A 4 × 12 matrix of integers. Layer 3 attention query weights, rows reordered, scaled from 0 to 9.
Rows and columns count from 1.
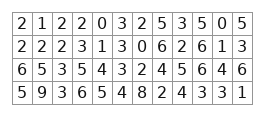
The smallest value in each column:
2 1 2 2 0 3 0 2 2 3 0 1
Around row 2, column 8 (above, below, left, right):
5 4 0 2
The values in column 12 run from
1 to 6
